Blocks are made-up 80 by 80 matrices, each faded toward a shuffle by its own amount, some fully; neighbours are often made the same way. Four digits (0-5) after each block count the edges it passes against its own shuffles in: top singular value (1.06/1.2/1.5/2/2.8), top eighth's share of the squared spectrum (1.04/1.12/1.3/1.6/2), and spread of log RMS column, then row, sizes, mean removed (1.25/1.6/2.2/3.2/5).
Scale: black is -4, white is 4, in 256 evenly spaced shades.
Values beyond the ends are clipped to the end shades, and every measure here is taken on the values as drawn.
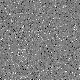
2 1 0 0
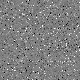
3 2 0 1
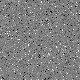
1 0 0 0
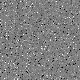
2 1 0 0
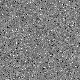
1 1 0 0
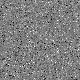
0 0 0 0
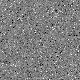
1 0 0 0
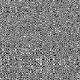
4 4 2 3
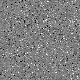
2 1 0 0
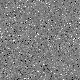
0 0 0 0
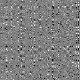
4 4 3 2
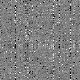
4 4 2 1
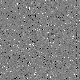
2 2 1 0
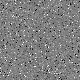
0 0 0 0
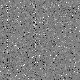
3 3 1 0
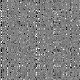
4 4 3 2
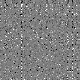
4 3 2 1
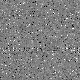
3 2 0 1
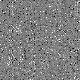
3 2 1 1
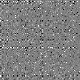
4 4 2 2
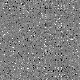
3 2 1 1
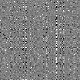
4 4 3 2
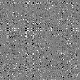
4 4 2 2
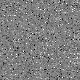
2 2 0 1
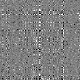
5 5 3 3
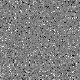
3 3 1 1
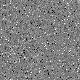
2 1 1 0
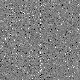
3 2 1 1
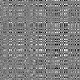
5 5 4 4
